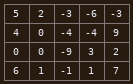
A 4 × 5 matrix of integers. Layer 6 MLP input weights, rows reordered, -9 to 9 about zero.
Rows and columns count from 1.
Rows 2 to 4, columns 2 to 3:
0 -4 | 0 -9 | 1 -1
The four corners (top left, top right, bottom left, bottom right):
5 -3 6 7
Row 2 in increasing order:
-4 -4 0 4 9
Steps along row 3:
same down up down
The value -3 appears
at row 1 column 3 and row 1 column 5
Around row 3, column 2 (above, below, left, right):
0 1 0 -9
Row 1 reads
5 2 -3 -6 -3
